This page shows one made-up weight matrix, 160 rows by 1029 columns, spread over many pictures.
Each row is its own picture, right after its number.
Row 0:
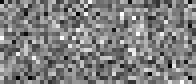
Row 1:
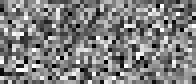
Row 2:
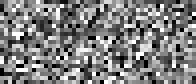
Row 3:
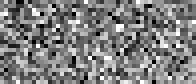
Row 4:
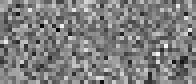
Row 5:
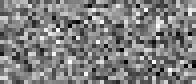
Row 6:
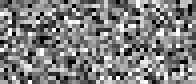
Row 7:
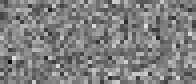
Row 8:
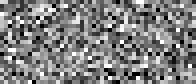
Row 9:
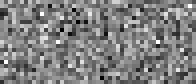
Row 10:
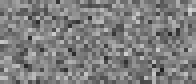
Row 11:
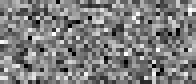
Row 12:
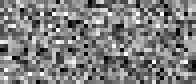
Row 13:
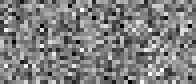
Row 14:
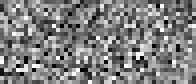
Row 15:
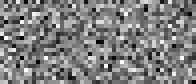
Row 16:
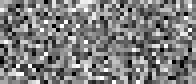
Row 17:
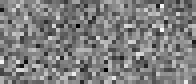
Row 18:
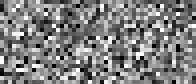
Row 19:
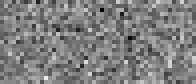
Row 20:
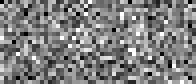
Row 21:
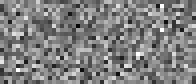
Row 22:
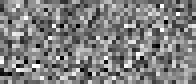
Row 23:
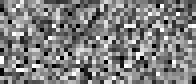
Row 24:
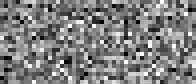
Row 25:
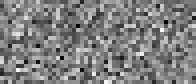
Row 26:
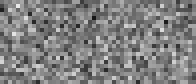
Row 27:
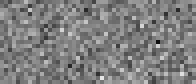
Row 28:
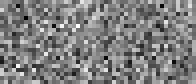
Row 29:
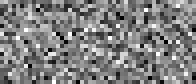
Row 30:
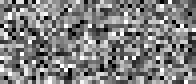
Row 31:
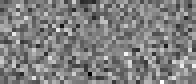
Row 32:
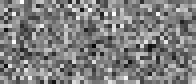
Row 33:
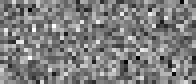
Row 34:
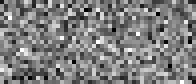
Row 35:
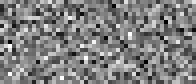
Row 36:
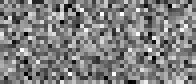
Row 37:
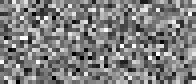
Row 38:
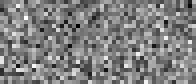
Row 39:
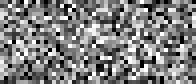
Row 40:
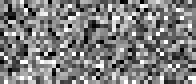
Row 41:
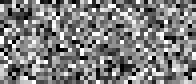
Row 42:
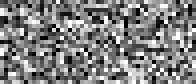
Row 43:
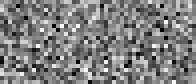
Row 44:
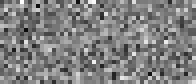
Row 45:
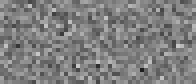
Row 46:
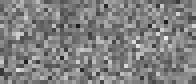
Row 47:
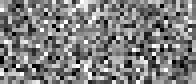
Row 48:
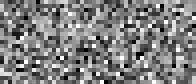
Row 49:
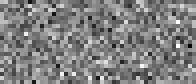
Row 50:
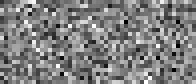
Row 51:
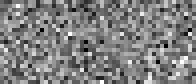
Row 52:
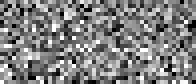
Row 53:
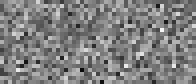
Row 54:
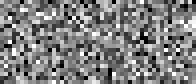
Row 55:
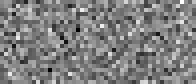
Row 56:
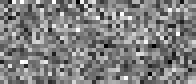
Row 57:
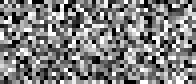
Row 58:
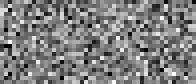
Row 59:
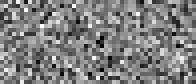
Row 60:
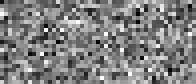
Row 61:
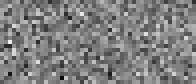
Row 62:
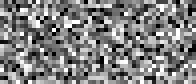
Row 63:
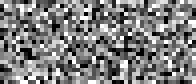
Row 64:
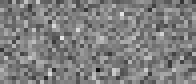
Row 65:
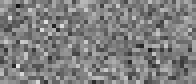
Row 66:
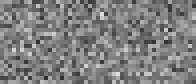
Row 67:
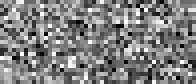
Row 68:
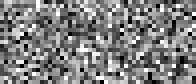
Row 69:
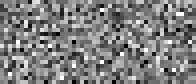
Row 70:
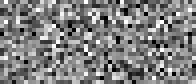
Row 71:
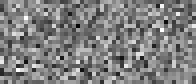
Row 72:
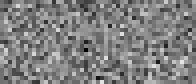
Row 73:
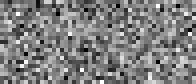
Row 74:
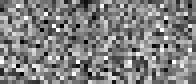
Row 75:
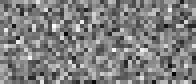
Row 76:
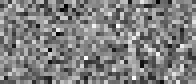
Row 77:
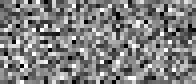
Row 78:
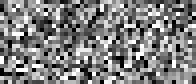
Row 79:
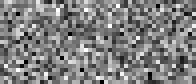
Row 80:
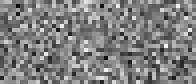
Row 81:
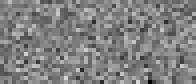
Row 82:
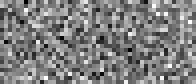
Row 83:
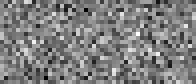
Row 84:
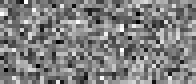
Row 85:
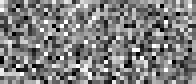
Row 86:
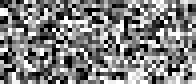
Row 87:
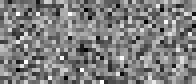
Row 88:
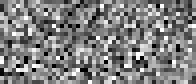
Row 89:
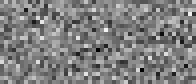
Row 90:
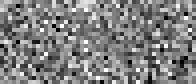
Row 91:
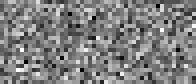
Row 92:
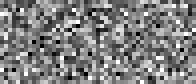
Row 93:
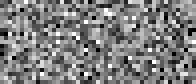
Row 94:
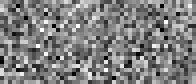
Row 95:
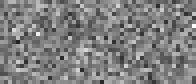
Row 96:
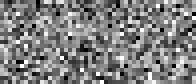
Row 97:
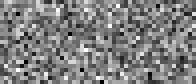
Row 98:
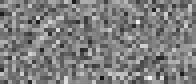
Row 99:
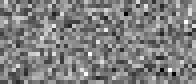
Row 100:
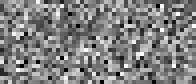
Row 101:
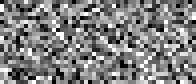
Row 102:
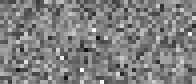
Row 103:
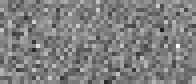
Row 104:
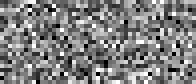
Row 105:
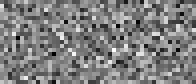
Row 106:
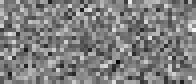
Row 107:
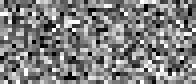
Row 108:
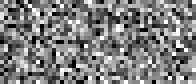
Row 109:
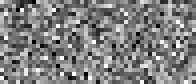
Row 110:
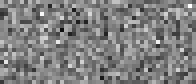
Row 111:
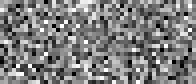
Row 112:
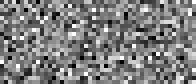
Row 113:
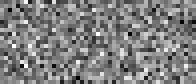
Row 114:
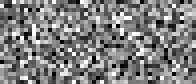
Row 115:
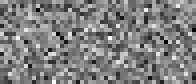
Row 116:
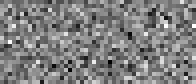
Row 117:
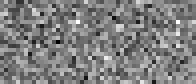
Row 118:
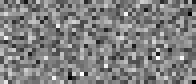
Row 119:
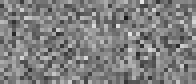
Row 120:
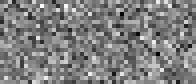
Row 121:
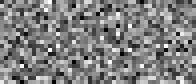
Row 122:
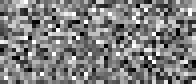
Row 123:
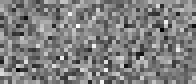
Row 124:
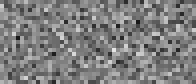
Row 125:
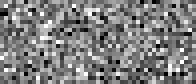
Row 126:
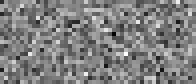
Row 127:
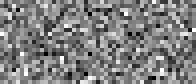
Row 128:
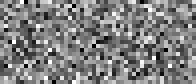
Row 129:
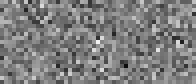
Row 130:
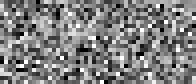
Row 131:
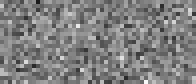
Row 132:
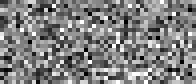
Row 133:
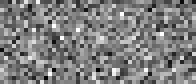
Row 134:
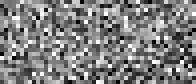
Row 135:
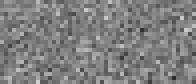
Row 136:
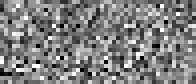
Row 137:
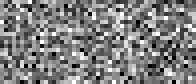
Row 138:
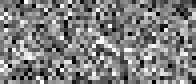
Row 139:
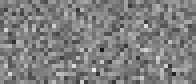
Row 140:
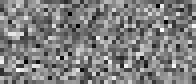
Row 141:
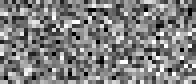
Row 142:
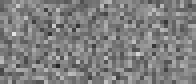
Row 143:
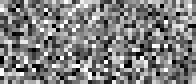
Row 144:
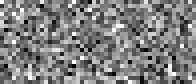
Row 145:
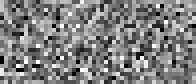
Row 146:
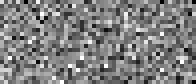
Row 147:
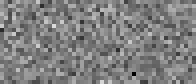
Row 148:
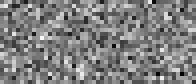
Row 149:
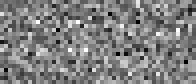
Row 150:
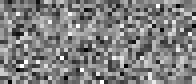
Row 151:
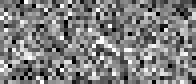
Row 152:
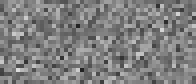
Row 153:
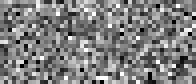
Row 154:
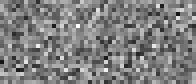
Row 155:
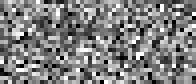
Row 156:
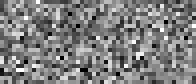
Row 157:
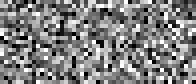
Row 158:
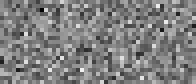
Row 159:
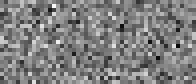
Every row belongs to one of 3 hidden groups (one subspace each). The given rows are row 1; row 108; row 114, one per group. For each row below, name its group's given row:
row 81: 1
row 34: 114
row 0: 114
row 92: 108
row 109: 108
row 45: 108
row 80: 1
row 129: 108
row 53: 1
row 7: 108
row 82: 114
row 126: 108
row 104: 108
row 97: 1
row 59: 108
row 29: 114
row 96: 1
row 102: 1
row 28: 1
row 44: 114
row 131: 1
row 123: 1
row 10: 108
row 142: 1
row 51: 1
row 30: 108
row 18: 1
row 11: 108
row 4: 1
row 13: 114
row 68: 1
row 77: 114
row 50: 108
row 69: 114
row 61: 114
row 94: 1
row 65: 1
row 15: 108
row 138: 114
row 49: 108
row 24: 108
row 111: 1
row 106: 114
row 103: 1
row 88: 1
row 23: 1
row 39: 114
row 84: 108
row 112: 108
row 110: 108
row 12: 108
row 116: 114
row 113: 114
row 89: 108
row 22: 1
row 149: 108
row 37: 108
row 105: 114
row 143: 1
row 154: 1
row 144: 114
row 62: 108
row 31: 1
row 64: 114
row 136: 1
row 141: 108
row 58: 114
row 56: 114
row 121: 114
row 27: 108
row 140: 1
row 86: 108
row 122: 108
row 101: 114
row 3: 108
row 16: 1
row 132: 108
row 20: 114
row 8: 108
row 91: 1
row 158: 1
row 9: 108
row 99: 108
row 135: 1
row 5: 108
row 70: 108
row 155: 1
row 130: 1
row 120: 114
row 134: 108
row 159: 108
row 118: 108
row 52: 114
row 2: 1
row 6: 108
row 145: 1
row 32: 114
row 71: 1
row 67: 108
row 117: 108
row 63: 114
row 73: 1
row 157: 108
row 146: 108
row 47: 1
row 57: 114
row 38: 1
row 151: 114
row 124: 114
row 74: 1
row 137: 114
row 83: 114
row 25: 1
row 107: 108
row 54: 114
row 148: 108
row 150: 1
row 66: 114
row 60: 108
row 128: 114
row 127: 108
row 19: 114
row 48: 1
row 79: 1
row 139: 114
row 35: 114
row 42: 108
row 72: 1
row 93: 108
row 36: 114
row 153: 1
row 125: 108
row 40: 114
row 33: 114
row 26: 1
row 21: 1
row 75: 114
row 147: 114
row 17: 1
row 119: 114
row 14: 1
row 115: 114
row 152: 1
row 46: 1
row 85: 1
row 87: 1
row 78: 1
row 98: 108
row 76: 114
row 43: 1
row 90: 1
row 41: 114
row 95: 1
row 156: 1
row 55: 114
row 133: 114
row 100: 1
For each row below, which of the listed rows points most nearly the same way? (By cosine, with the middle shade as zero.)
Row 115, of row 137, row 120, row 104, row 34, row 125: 34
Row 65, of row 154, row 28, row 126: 28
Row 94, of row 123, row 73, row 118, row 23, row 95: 123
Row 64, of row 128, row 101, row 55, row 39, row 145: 39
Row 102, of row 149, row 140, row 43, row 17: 43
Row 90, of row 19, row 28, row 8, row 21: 28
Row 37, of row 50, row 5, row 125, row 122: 122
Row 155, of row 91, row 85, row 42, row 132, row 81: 91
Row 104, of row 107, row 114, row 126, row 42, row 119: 42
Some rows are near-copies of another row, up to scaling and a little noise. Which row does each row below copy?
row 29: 115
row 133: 64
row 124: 105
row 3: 117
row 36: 57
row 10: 11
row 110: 9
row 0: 20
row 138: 151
